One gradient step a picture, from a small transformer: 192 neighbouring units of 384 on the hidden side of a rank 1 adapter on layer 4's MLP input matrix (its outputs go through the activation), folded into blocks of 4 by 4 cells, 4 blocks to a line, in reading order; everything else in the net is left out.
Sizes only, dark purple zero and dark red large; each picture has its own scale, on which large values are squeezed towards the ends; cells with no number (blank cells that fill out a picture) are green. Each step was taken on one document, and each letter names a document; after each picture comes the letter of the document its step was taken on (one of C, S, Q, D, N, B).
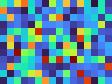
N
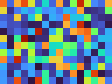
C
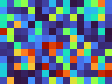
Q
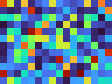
N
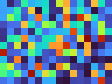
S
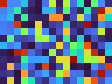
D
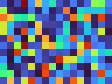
Q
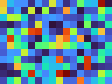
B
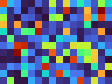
D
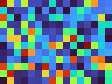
Q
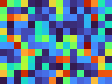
Q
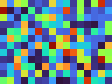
B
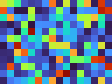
Q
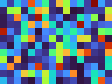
S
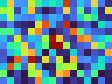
N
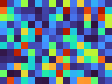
D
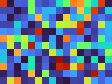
C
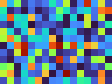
Q
